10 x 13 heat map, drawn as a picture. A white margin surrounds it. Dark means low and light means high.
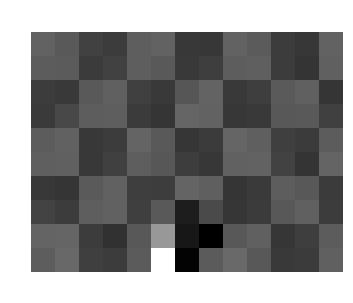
Slope: none. Roughest part: bottom middle. Odd patch: rougher, in the bottom middle. Average level on the scale: 30%.
